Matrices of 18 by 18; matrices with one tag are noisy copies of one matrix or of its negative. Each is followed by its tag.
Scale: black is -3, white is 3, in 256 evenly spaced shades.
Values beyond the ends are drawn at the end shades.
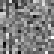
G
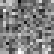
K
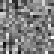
G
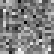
K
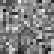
K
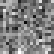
K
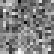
K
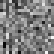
G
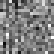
G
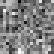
K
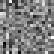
G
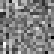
G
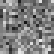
K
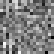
G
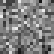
K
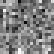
K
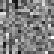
G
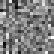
G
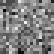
K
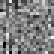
G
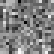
K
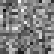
K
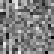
G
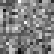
K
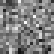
K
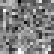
K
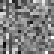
G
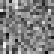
G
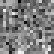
K
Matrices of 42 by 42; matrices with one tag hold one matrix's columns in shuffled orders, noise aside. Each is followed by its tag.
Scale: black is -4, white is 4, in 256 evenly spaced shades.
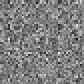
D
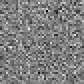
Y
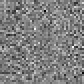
Y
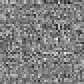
D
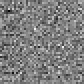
Y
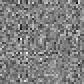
D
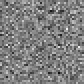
Y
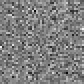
Y
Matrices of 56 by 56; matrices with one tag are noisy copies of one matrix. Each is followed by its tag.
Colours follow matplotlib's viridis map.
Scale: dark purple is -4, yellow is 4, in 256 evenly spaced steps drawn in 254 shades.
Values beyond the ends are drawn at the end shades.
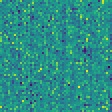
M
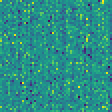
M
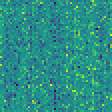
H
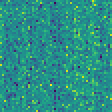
H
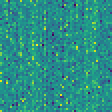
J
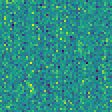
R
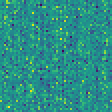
R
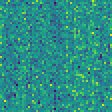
H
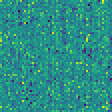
M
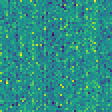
J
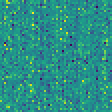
R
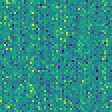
R
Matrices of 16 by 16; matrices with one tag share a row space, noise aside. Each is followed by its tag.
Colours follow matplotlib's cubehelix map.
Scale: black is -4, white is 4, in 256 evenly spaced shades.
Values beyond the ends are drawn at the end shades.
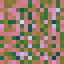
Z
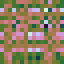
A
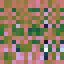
A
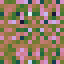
Z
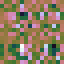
Z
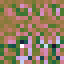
Z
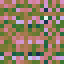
A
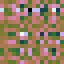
Z
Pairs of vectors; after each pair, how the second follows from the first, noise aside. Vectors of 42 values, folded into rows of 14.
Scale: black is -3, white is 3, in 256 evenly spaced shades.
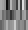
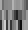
reversed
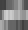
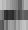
negated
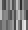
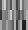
negated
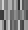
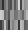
negated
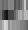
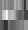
negated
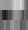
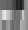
negated
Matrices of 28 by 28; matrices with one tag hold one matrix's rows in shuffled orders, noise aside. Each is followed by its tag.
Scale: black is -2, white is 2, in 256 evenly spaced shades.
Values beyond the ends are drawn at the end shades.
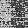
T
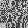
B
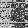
T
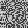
B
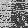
T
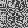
B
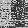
T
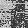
T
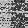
T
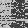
T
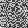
B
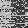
T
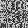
B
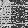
T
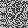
B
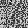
B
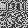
B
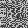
B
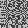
B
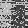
T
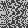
B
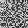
B
